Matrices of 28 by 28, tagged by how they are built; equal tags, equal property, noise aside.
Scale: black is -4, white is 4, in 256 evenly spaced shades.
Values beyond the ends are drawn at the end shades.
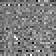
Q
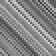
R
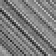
R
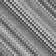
R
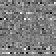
Q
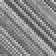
R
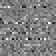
Q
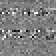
Q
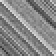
R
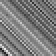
R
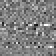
Q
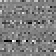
Q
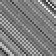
R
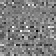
Q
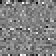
Q
